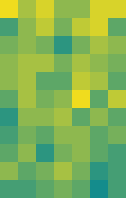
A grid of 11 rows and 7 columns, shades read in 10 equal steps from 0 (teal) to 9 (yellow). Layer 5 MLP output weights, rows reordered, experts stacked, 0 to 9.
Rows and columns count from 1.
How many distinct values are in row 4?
3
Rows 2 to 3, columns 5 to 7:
7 8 3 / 4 6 5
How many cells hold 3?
15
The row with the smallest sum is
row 11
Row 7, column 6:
5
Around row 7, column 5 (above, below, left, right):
9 5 6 5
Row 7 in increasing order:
1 3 3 5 5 5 6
